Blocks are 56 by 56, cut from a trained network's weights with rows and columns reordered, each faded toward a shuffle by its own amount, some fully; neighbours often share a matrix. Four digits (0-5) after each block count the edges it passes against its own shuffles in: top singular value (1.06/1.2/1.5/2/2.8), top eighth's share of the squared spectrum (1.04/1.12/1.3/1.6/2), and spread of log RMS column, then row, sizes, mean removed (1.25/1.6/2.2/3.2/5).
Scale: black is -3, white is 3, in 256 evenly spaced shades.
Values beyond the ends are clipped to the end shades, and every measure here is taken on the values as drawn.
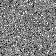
0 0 0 0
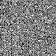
2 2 0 0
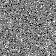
0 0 0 0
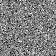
0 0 0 0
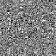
3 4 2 2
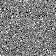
1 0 0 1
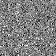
2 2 0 1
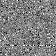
2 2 0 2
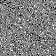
0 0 0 0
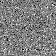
1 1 0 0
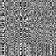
4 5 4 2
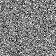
0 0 0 0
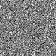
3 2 1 0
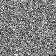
1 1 0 0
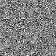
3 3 1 2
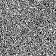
1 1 0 0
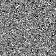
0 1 0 0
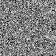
1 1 0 0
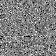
2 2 0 1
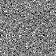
1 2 0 1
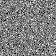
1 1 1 0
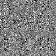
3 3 2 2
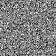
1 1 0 0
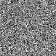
2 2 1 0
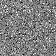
0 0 0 0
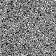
1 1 0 0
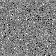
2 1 0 0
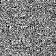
2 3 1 1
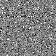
2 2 0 1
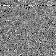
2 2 0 1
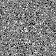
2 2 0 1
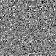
2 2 1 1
